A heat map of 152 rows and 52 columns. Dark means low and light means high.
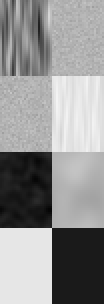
The table splits into 4 rows of 2 panels. Panel 1,1: middling, streaked downward, strong in contrast. Panel 1,2: high, fine-grained, faint in contrast. Panel 2,1: high, fine-grained, faint in contrast. Panel 2,2: very high, streaked downward, faint in contrast. Panel 3,1: very low, blotchy, faint in contrast. Panel 3,2: high, smooth, faint in contrast. Panel 4,1: very high, flat. Panel 4,2: very low, flat.
